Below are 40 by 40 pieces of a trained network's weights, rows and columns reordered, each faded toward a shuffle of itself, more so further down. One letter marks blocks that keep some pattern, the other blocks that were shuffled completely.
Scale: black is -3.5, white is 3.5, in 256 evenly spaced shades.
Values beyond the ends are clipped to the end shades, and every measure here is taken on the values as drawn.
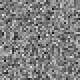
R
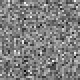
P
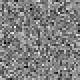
R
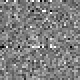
P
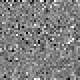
P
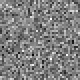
R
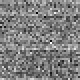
P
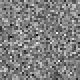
P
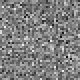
R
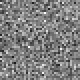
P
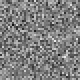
R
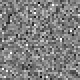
R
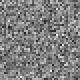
R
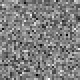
R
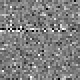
P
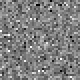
R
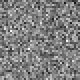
R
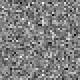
P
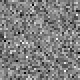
R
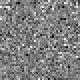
P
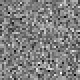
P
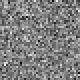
R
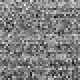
P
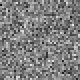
R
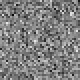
R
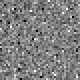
R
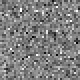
R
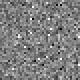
R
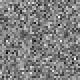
R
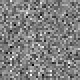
R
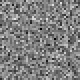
R
